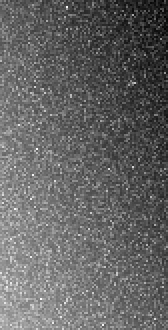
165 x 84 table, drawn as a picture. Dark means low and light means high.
Odd rows or columns: none. Slope: up to the bottom left. Ninth with the lowest average: top right. Mirror symmetry: none. Stripes: none. Histogram: bell-shaped. Grain: fine. Average level on the scale: 40%. Ninth with the highest average: bottom left.
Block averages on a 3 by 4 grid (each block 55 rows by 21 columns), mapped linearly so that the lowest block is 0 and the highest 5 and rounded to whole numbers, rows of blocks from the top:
3 2 1 0 / 4 3 2 1 / 5 4 3 2
